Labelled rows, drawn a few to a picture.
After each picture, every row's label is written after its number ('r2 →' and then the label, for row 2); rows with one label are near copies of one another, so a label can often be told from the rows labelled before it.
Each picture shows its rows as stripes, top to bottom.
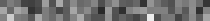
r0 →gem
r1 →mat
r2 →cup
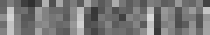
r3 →gem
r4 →cup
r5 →cup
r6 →cup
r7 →cup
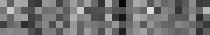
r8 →mat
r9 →cup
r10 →mat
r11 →gem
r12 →mat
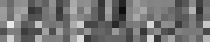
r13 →mat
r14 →mat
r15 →mat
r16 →cup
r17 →gem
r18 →cup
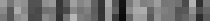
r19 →mat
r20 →mat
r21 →mat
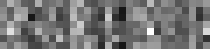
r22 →cup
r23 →mat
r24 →mat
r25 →cup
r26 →cup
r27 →gem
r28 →mat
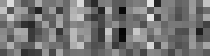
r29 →cup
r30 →mat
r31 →cup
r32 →gem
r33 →mat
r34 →mat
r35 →cup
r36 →gem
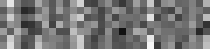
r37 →cup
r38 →gem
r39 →cup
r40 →gem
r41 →mat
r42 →cup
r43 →cup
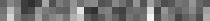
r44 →gem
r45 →cup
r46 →cup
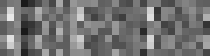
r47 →gem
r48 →cup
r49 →cup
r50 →gem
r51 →gem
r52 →cup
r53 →cup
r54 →gem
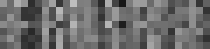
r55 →mat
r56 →gem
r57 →gem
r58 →mat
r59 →gem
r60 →gem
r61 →gem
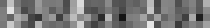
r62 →cup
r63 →cup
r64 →mat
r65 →cup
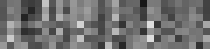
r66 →gem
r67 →gem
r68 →gem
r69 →cup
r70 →gem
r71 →cup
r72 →mat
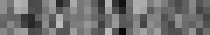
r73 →mat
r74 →mat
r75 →gem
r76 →gem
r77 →mat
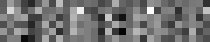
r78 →gem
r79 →cup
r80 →mat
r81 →gem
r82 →mat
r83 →gem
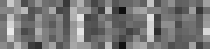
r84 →cup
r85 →mat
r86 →cup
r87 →cup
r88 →cup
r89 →cup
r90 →mat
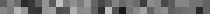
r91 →gem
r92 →mat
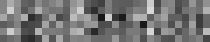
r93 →cup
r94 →cup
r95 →mat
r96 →gem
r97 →cup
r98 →gem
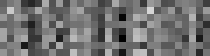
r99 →gem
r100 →cup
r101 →mat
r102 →gem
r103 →mat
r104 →mat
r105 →gem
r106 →mat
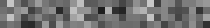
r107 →cup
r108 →mat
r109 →cup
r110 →gem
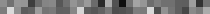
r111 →mat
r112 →cup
